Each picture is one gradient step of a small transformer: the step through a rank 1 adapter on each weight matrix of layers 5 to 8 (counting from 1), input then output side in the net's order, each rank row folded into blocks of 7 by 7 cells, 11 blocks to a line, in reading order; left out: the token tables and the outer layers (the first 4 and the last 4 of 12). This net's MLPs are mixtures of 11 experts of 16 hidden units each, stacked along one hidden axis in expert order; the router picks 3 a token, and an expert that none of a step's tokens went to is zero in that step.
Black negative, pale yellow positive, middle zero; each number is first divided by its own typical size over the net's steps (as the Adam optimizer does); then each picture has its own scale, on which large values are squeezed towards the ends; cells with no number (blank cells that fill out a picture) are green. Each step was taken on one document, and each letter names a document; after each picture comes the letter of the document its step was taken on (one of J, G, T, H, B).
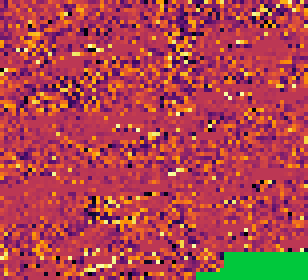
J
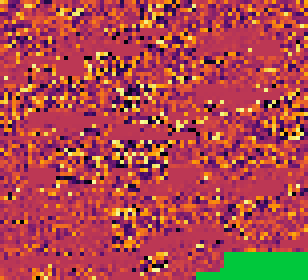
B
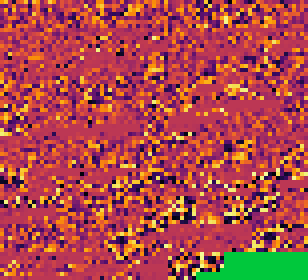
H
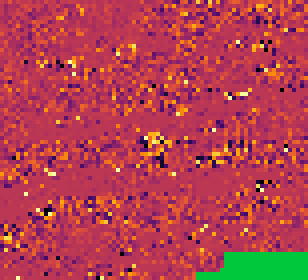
J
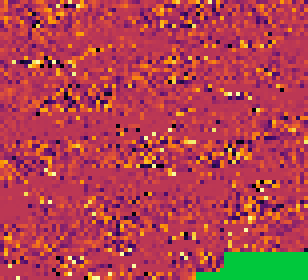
J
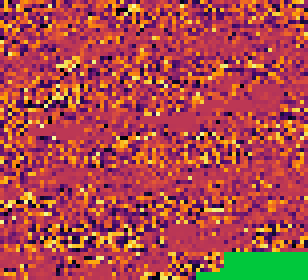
H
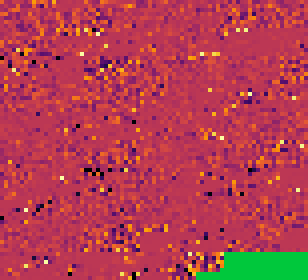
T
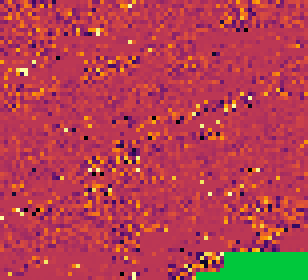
T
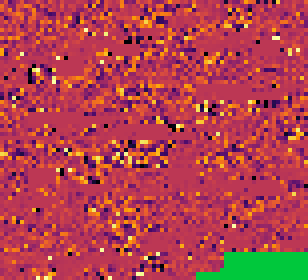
B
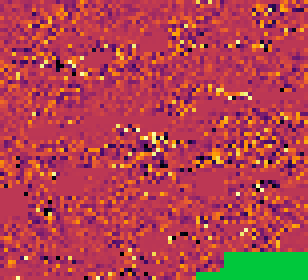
J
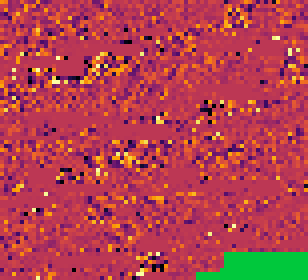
B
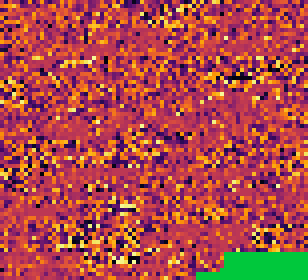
H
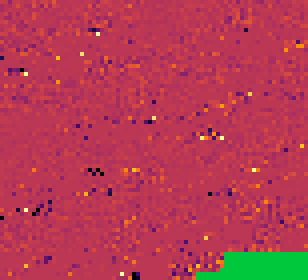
T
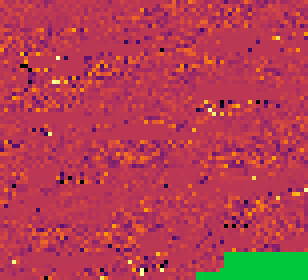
B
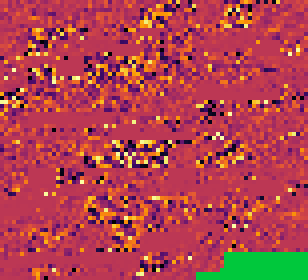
B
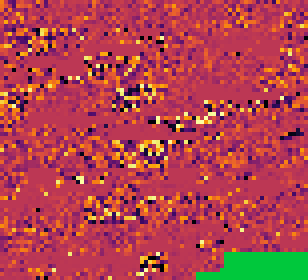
B
